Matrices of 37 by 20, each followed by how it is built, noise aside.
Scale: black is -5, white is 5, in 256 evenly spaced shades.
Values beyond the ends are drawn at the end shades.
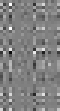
low rank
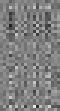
low rank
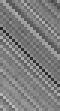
Toeplitz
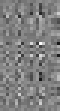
low rank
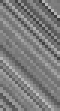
Toeplitz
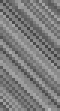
Toeplitz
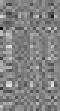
low rank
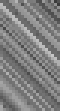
Toeplitz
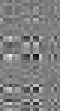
low rank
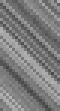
Toeplitz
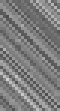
Toeplitz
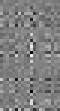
low rank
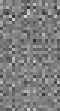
low rank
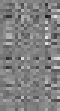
low rank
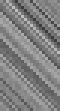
Toeplitz
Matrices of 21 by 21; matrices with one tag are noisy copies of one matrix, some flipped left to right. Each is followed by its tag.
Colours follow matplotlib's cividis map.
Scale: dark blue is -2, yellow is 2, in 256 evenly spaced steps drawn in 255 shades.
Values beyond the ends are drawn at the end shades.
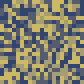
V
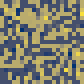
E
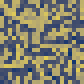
E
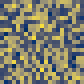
V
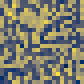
E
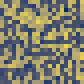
E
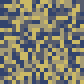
V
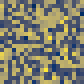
E
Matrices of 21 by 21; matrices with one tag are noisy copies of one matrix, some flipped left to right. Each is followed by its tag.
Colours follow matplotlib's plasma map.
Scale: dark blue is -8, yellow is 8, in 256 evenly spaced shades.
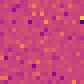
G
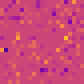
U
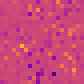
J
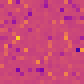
U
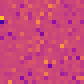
G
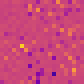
J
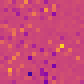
J
